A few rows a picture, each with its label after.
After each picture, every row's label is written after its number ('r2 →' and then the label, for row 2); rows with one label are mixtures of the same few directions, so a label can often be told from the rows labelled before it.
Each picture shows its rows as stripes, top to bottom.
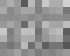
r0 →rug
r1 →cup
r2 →rug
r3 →rug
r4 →cup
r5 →cup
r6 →rug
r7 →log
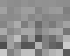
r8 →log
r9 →cup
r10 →rug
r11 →log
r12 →cup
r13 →log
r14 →cup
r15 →cup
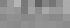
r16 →log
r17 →rug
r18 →cup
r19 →log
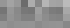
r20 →rug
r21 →cup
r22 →cup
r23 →cup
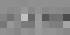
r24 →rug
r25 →rug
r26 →rug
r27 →cup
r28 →log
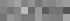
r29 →log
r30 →rug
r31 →cup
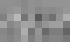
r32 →rug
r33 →log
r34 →log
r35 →cup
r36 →rug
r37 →rug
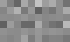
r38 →log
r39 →log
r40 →rug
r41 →cup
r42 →log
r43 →rug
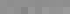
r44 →cup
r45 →rug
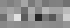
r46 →rug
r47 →rug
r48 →log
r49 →cup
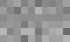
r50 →log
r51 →log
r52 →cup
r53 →rug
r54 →cup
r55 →rug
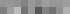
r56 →rug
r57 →log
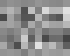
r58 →cup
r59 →rug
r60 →cup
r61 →rug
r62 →rug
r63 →rug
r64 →log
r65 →rug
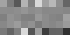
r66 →log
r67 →rug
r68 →cup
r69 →log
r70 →rug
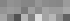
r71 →cup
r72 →rug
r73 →log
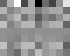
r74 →log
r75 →cup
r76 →log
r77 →cup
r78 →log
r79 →log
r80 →cup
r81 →log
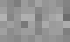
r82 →log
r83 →cup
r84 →cup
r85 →rug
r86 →cup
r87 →log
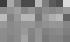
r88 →cup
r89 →log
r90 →cup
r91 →cup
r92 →rug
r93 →rug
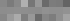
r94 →rug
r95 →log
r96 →log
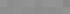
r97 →cup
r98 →log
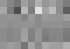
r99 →log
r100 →log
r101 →rug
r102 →cup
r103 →rug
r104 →rug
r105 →rug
